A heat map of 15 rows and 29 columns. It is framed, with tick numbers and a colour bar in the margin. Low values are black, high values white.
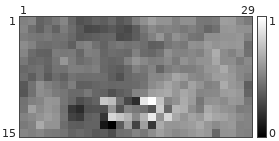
Mirror symmetry: none. Histogram: heavy tails on both sides. Roughest part: bottom middle. Odd patch: rougher, in the bottom middle.
